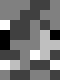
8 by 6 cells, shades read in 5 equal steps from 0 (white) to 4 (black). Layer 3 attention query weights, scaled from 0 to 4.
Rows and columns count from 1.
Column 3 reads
2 3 3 3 2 2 2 3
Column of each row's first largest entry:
4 3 2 1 1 1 4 2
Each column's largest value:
4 3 3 3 3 4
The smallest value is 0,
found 4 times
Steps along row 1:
same same up same down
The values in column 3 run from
2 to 3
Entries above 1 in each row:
6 6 5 5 4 4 3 6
